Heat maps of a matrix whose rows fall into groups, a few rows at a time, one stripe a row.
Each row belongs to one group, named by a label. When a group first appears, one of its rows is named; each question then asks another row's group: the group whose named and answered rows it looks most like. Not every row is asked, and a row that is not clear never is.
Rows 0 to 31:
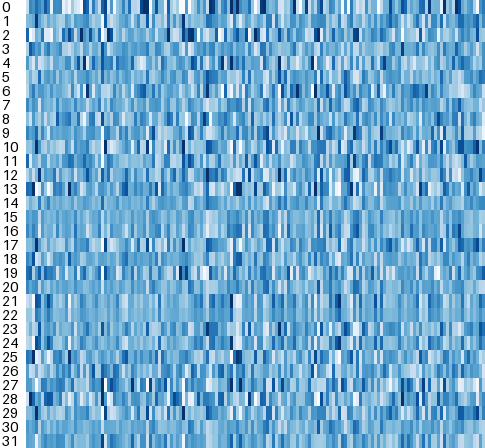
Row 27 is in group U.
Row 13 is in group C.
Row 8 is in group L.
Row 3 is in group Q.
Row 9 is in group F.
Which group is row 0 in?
Q
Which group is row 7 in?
F
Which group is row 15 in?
F
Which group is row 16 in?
F
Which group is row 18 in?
C
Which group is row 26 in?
L
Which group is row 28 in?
Q
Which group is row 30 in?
F
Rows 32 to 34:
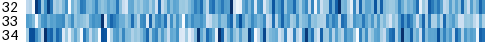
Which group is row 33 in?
U
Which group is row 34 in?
Q
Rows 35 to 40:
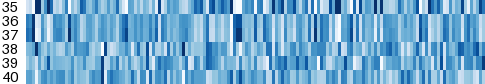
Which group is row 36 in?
C
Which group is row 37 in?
C
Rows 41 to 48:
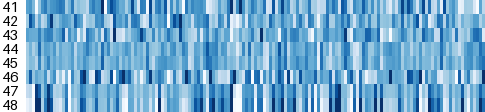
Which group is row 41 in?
U
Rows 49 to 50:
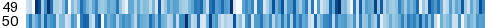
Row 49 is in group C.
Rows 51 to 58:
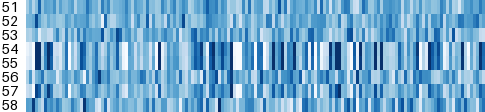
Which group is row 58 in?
Q
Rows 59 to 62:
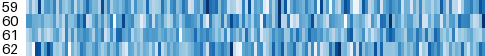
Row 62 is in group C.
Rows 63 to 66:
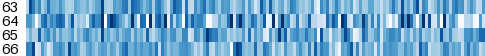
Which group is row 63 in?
Q
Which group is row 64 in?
U
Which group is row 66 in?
C
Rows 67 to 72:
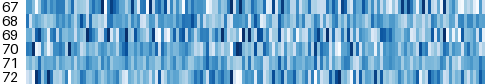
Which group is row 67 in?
U
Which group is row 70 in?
C
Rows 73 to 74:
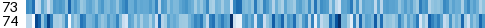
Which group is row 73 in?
C
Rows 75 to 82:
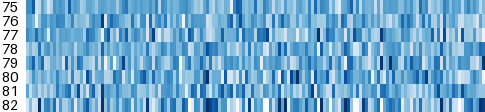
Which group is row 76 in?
U
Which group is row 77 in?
F
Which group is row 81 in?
L
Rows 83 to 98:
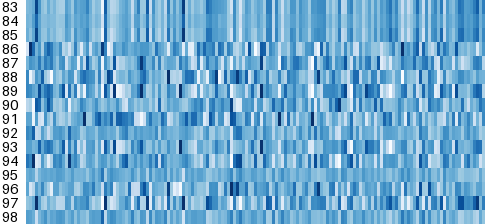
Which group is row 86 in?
Q
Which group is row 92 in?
C
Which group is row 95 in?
U
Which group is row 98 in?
U
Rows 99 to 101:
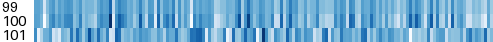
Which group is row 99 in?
U
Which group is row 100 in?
U
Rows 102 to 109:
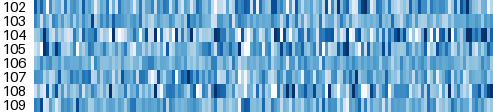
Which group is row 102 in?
F
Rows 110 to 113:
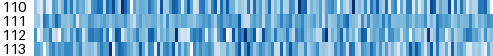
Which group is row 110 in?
L
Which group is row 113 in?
U
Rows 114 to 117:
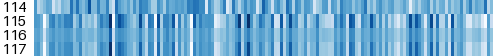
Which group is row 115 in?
U
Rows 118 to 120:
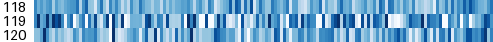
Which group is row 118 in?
L
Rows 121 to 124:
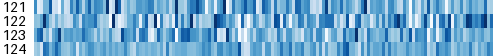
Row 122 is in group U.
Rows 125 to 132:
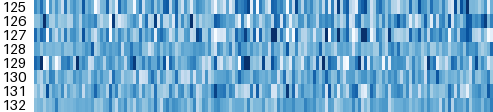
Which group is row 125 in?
F
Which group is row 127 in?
F
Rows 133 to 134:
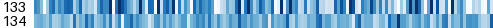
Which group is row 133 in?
U
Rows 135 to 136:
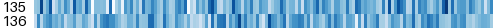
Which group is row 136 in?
Q
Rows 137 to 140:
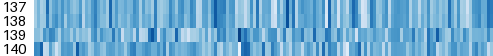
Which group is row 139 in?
Q
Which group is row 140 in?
C
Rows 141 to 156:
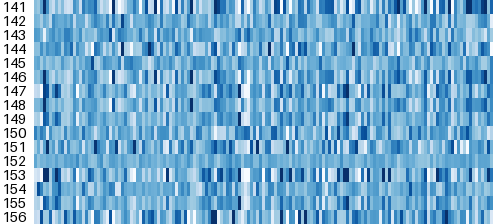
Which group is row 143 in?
U
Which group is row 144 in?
L
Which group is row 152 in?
L
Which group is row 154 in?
Q
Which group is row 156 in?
L
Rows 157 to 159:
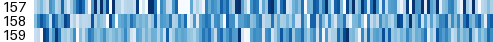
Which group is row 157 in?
Q
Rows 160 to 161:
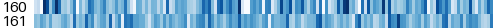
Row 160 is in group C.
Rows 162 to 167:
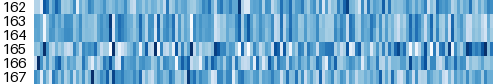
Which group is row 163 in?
U
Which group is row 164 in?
U
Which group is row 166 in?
Q
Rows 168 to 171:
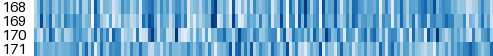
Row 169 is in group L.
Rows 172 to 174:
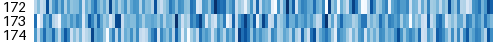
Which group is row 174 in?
Q
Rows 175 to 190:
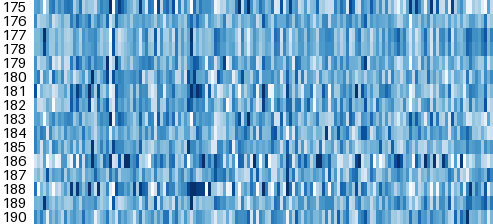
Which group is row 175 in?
U
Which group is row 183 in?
U
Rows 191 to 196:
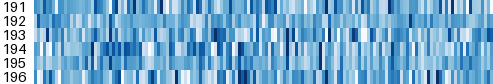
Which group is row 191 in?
F
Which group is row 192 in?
Q
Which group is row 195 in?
L
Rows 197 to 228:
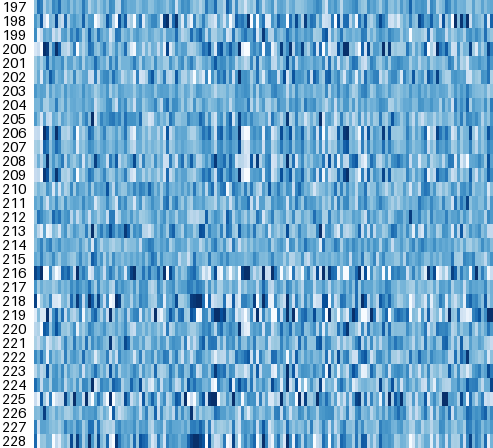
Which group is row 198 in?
F
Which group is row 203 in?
F
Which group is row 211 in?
F
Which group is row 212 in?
Q
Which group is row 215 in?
Q
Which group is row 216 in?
C
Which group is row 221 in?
L
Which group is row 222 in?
F
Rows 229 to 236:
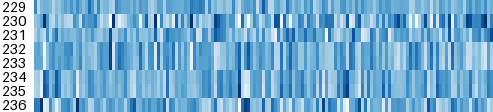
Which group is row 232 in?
U
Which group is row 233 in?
U
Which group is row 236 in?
C
